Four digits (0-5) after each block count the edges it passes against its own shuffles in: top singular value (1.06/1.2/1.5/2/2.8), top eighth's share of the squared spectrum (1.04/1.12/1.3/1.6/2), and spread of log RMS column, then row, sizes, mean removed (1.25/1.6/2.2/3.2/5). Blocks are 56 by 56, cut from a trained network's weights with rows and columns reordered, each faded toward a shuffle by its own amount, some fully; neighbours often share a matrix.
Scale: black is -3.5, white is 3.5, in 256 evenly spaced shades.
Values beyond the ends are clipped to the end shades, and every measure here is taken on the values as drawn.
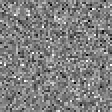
0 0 0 0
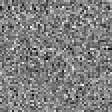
2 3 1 2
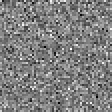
2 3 0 1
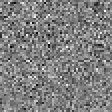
2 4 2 2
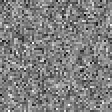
1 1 0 0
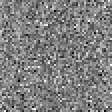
0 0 0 0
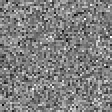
1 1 0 0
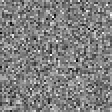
1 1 0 0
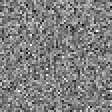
1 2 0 0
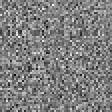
3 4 2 2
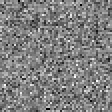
0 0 0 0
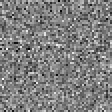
0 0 0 0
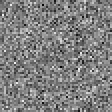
2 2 1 0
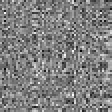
4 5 2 1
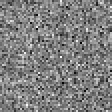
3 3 1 0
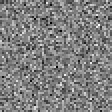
2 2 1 0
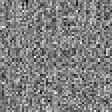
3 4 2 0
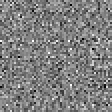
3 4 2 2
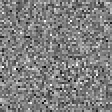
2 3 0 1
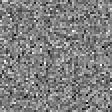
1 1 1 0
